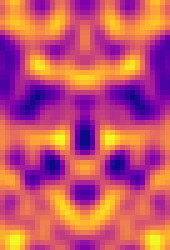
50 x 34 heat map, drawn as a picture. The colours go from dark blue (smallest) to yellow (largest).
Slope: none. Lone odd cells: none. Stripes: none. Mirror symmetry: left to right. Grain: blotchy. Seam: none.
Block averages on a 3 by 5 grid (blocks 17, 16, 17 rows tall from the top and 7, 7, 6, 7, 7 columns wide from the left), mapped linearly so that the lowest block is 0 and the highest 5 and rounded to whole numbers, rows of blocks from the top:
3 5 4 5 3 | 1 2 0 2 1 | 5 4 4 4 5
